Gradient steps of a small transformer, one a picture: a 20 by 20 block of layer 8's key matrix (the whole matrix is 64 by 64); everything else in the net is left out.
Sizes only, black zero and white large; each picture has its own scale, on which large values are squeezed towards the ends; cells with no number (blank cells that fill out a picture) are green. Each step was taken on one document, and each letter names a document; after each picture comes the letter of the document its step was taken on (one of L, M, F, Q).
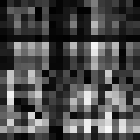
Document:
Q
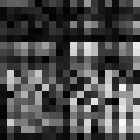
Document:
Q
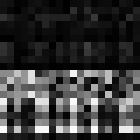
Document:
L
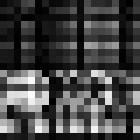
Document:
L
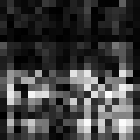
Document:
Q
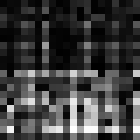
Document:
L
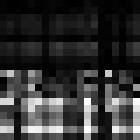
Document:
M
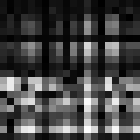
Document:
M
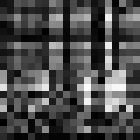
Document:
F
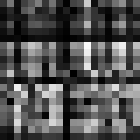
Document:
Q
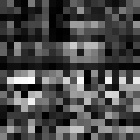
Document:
L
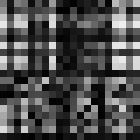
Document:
F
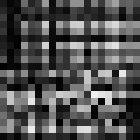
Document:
L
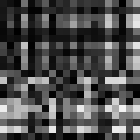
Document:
F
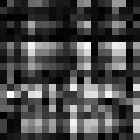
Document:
Q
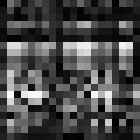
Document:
Q
